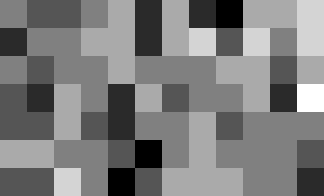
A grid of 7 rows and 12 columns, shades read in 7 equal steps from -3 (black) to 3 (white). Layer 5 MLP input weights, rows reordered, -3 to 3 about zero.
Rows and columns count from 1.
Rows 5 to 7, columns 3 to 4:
1 -1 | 0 0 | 2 0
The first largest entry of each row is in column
12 8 5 12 3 1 3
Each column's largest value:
1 1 2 1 1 1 1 2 1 2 1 3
